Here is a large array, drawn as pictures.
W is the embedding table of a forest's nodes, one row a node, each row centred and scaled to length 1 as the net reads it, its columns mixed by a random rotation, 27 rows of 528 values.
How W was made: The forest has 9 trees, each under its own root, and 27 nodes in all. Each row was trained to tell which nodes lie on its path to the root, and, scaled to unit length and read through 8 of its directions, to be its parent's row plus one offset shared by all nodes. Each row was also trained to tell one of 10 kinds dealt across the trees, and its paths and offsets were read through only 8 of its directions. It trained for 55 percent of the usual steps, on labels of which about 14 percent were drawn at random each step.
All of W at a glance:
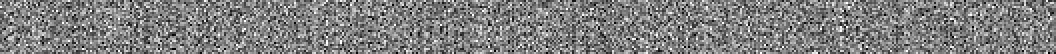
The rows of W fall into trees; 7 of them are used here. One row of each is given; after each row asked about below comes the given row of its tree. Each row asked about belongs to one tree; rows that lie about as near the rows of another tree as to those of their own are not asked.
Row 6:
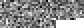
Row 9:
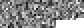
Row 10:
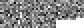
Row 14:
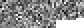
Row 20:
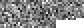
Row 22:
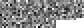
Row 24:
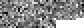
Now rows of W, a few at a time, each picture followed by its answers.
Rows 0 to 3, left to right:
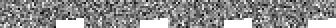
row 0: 20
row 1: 22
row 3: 22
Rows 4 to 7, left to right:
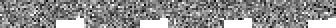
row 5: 20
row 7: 6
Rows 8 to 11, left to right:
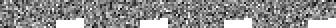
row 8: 14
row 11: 6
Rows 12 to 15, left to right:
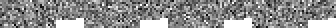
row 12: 24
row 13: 14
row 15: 14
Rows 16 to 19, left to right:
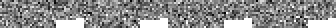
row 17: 24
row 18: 10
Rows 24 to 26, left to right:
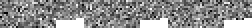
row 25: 20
